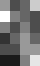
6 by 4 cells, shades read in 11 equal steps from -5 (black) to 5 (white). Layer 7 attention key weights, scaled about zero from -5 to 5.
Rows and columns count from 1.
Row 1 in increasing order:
-2 -1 1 3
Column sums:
-3 -11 0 3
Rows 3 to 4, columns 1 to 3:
0 -2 0 | -3 -1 1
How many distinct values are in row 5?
2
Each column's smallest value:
-4 -4 -1 -2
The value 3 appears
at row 1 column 4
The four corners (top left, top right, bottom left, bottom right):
1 3 -4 4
